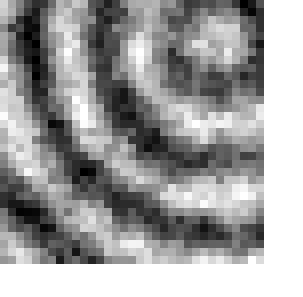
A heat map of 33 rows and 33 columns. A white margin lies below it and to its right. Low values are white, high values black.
Slope: none. Rings: centred on the top right. Average level on the scale: 50%.
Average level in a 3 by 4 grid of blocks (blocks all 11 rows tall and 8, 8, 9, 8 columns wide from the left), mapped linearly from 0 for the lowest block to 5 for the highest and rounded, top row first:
5324 | 1341 | 5320
